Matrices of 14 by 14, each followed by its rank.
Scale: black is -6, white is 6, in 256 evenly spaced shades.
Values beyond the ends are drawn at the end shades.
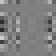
one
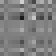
one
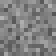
full rank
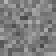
full rank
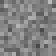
full rank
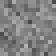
full rank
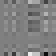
one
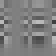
one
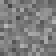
full rank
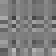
one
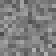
full rank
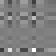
one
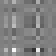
one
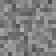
full rank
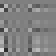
one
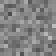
full rank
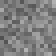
full rank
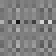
one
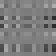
one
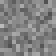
full rank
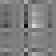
one
